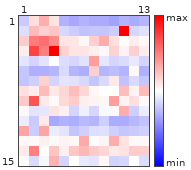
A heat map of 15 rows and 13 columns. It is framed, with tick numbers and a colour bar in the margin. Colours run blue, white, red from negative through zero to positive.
No single row or column stands out from its neighbours. The values are skewed, with a long tail toward high values. Horizontal stripes repeat 3 times down the table. The ninth with the highest average is the top left. In the top left lies a patch that is higher than the rest.
